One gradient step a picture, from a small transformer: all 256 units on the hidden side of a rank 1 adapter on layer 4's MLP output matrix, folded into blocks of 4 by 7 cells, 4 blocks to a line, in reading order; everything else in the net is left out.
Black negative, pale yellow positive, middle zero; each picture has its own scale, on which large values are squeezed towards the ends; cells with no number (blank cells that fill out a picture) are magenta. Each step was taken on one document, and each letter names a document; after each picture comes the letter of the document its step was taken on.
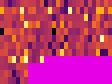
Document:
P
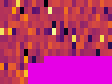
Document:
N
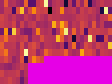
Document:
N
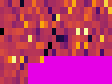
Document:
P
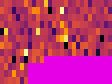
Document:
N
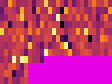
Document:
P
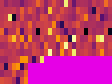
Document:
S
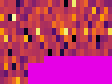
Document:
S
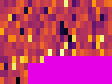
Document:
S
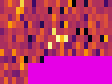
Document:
P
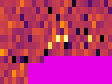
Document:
P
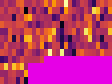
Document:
S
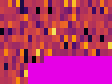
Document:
N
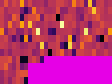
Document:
S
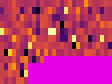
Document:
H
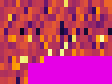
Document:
S
